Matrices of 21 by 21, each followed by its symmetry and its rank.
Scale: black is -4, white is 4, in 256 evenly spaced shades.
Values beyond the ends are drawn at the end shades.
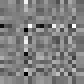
antisymmetric, rank two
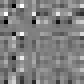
antisymmetric, rank two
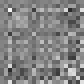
symmetric, rank three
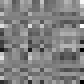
neither, rank two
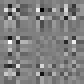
antisymmetric, rank two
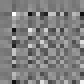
symmetric, rank two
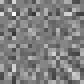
symmetric, rank three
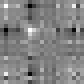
symmetric, rank two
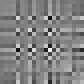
symmetric, rank two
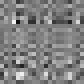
neither, rank two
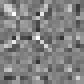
symmetric, rank three
